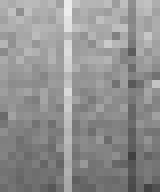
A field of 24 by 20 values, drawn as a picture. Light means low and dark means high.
Slope: up to the bottom. Histogram: bell-shaped. Odd lines: columns 9 and 17.
